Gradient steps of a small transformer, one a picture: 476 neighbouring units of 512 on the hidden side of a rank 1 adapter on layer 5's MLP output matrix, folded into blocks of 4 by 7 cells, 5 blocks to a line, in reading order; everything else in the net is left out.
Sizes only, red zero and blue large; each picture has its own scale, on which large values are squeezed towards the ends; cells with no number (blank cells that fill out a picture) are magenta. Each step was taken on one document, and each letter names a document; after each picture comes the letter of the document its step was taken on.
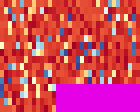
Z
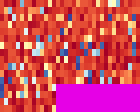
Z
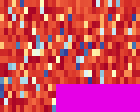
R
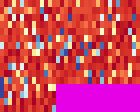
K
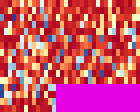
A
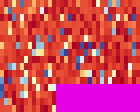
Z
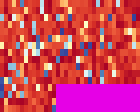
A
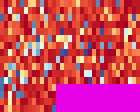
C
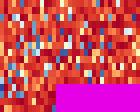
A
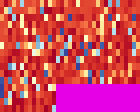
R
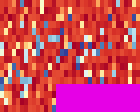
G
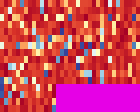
R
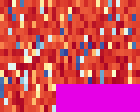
Z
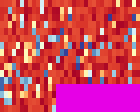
G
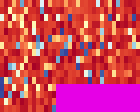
A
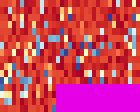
G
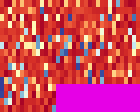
K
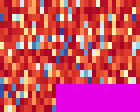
R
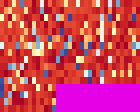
R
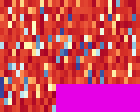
K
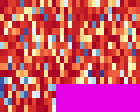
K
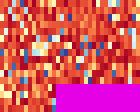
C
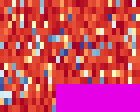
G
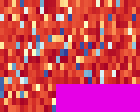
R
